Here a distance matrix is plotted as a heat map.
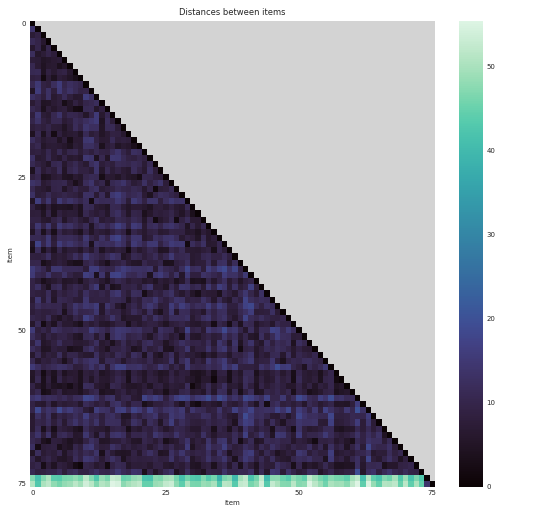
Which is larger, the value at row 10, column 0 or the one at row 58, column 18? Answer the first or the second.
the first
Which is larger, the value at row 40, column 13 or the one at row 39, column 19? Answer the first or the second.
the first
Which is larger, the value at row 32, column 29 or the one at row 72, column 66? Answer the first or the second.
the first
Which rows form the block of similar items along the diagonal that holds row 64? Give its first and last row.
0 to 73
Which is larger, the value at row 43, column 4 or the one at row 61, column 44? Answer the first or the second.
the second
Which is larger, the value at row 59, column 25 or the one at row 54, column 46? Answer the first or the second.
the second
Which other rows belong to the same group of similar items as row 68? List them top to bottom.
0, 1, 2, 3, 4, 5, 6, 7, 8, 9, 10, 11, 12, 13, 14, 15, 16, 17, 18, 19, 20, 21, 22, 23, 24, 25, 26, 27, 28, 29, 30, 31, 32, 33, 34, 35, 36, 37, 38, 39, 40, 41, 42, 43, 44, 45, 46, 47, 48, 49, 50, 51, 52, 53, 54, 55, 56, 57, 58, 59, 60, 61, 62, 63, 64, 65, 66, 67, 69, 70, 71, 72, 73
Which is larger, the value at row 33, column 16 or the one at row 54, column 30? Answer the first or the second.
the first
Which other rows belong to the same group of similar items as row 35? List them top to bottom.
0, 1, 2, 3, 4, 5, 6, 7, 8, 9, 10, 11, 12, 13, 14, 15, 16, 17, 18, 19, 20, 21, 22, 23, 24, 25, 26, 27, 28, 29, 30, 31, 32, 33, 34, 36, 37, 38, 39, 40, 41, 42, 43, 44, 45, 46, 47, 48, 49, 50, 51, 52, 53, 54, 55, 56, 57, 58, 59, 60, 61, 62, 63, 64, 65, 66, 67, 68, 69, 70, 71, 72, 73
